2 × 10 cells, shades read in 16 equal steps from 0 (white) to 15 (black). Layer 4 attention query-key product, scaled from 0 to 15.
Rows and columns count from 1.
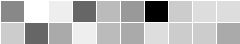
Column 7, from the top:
15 2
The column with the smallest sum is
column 9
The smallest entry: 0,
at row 1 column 2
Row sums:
49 40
